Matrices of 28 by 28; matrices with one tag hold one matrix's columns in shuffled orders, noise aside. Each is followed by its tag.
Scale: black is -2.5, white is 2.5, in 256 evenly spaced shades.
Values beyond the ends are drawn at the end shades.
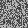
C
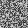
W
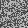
W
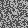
W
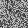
W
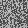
C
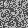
W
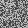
W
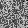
C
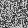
C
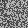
W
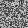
W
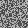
W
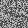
W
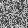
C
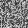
C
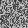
C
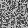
C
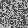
C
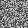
W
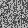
C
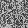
C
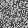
W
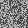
C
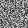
W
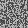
C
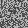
W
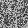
C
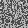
C
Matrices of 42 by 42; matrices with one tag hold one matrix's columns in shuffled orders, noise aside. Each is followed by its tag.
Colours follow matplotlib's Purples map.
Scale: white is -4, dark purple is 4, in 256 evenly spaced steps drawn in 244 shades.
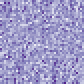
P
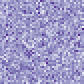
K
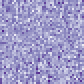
P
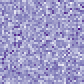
K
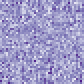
P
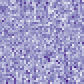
P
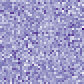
K
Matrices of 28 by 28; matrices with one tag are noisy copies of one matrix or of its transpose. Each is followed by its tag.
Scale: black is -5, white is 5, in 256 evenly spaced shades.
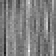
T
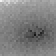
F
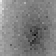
F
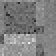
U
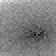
F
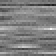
T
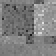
U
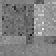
U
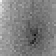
F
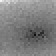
F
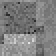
U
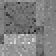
U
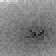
F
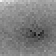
F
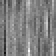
T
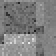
U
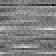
T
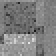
U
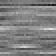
T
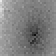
F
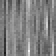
T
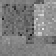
U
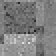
U
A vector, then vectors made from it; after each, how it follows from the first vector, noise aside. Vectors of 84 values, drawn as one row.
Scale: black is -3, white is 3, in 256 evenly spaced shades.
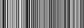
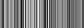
wrapped around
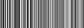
sign-scrambled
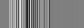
partly zeroed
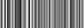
sign-scrambled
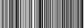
wrapped around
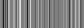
partly zeroed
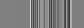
partly zeroed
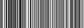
negated
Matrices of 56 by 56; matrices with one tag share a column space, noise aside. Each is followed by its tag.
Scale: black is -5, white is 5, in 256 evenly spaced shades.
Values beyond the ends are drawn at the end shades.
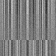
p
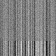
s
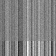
s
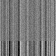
s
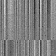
p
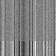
s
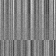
p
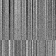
p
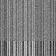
s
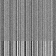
s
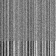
s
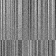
p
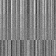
p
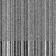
s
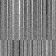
p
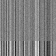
s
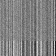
s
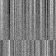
p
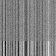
s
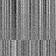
p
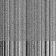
s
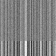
s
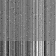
s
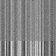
s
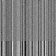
s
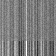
s
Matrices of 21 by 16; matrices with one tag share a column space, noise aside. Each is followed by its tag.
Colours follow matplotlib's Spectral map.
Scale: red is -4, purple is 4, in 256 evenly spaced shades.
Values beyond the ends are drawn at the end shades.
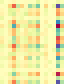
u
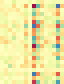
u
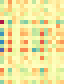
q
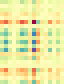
q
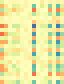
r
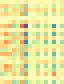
r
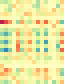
q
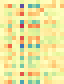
u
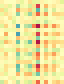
r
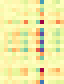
q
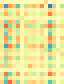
u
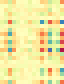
q
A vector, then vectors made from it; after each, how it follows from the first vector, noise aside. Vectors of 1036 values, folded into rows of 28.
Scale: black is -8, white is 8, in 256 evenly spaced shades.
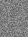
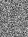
scaled up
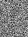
scaled up
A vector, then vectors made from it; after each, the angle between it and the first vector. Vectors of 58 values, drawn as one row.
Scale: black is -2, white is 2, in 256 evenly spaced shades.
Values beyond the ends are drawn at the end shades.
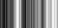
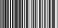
orthogonal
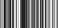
partly aligned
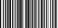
orthogonal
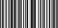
orthogonal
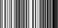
partly opposed
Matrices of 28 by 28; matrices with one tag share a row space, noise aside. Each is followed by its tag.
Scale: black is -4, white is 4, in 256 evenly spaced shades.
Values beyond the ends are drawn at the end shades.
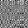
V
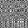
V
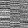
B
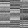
B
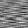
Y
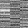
B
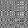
V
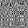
V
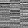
B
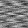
Y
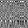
V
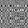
V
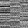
B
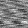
Y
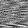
Y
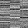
B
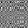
V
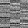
B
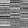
B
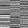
B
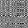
V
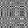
V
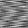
Y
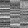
B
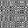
V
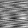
Y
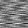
Y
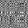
V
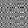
V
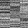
B
